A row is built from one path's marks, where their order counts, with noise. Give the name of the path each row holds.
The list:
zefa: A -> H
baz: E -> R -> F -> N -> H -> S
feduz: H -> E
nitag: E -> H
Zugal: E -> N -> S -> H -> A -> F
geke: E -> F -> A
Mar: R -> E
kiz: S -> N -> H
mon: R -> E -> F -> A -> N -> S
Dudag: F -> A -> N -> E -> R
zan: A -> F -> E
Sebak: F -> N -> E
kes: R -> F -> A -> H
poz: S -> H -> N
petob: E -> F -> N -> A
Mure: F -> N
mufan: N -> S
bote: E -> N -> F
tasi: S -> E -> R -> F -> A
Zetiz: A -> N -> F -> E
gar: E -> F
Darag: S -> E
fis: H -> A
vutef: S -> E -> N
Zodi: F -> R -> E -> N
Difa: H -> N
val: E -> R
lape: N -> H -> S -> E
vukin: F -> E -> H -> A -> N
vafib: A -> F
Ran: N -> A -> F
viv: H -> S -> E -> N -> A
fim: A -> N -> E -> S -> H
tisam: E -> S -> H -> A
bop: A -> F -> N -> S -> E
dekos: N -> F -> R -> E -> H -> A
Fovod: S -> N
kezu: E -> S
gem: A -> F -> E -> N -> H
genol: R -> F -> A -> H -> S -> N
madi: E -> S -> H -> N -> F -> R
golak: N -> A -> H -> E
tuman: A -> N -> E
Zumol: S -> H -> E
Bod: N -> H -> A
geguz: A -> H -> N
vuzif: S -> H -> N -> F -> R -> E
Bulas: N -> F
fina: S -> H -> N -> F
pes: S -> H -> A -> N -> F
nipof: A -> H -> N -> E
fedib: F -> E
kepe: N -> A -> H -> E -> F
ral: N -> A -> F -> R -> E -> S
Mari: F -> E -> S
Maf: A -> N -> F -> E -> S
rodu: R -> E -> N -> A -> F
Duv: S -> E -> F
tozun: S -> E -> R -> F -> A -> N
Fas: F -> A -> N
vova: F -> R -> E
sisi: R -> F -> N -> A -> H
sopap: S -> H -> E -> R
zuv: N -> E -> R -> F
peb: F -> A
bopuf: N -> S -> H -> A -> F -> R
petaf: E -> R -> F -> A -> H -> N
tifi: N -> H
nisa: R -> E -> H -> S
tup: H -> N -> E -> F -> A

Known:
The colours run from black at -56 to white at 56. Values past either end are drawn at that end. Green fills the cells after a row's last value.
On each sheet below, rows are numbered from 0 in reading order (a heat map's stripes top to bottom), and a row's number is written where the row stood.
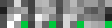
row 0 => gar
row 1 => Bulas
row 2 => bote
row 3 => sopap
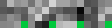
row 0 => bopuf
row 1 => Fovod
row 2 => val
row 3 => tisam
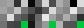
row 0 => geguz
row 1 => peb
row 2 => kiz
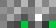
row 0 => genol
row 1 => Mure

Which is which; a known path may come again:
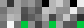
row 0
Sebak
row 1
zefa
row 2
tifi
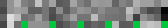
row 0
bote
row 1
madi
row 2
viv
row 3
tozun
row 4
baz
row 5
val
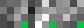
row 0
Bod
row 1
gar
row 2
petaf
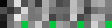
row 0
peb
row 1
bop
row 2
Maf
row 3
zuv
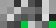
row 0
geguz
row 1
kezu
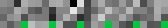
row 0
sisi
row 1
sopap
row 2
kiz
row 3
Zugal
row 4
genol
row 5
mon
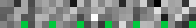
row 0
kes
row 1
pes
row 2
gem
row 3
Mure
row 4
tuman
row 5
nitag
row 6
poz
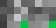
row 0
tup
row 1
bopuf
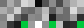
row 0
Fovod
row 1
feduz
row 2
mufan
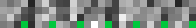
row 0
vutef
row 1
Ran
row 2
Mari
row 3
vova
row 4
Bulas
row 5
nipof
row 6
golak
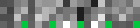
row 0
tisam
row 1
fina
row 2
Mar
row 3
zan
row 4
vukin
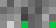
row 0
vuzif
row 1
dekos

